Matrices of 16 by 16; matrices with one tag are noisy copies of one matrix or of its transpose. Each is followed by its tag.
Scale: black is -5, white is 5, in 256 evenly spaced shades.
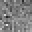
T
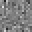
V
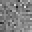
T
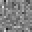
V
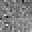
T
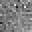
T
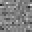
V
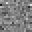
V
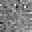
T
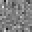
V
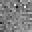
T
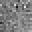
T
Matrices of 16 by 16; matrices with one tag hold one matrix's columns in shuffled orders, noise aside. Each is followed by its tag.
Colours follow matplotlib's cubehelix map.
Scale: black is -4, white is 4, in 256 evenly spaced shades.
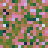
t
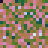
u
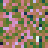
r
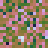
r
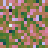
t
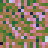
r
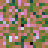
r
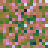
t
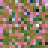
t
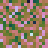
u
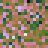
u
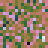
r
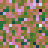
t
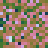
r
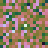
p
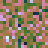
r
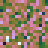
r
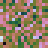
r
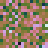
p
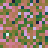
u
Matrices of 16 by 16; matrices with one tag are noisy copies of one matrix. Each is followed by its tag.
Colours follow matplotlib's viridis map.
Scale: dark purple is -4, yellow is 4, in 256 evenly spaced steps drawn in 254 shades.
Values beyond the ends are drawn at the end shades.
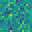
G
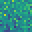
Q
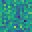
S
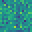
S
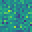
S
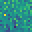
Q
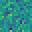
G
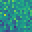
Q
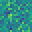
G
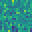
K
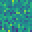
K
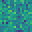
S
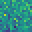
Q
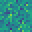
G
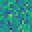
G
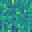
K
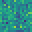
S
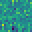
K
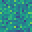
S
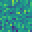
K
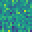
K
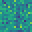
S
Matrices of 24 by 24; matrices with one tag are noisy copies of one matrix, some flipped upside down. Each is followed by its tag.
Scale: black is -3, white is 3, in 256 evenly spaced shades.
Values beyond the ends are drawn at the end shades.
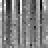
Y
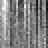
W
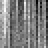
W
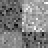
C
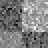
C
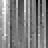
W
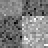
C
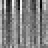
Y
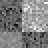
C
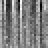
Y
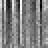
Y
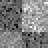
C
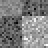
C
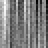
W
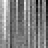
W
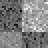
C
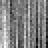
W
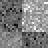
C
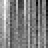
W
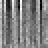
Y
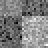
C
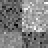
C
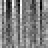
Y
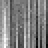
W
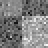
C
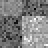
C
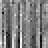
Y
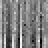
Y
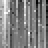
W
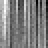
W
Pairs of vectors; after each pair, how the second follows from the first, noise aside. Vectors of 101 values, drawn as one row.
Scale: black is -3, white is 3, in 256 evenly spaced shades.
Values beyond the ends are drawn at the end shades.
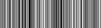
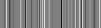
partly zeroed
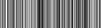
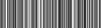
sign-scrambled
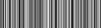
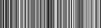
sign-scrambled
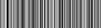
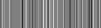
partly zeroed
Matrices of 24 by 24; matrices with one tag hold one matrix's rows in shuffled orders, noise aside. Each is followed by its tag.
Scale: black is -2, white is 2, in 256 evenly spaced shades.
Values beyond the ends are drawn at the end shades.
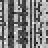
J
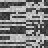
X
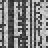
J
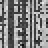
J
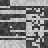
X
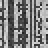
J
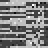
X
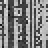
J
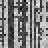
J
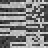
X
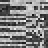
X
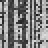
J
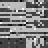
X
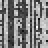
J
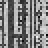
J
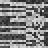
X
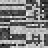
X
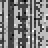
J
